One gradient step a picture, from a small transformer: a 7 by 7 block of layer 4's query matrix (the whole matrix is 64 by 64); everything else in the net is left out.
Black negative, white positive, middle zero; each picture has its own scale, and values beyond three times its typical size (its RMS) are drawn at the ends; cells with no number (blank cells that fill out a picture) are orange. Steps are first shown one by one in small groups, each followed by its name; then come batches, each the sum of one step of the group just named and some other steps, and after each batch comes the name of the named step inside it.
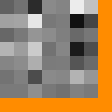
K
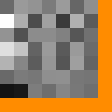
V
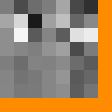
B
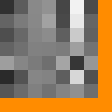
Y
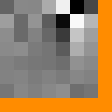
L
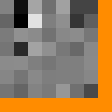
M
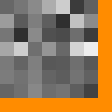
L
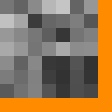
B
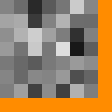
B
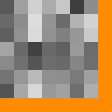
L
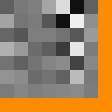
L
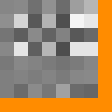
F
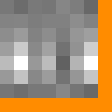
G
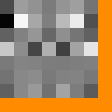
F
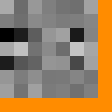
F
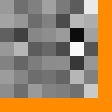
F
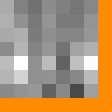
G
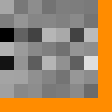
G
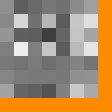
F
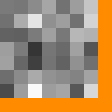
F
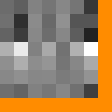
G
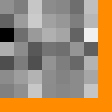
G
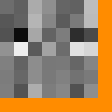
F
